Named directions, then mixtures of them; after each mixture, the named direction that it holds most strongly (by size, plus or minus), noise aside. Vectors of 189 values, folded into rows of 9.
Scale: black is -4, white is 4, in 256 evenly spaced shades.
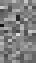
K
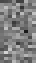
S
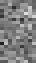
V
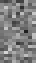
S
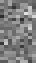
V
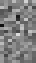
K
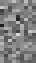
K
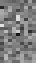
K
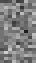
S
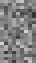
S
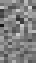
K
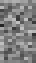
K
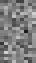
S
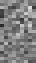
V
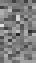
K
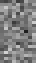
S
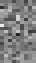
K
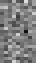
S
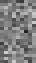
S
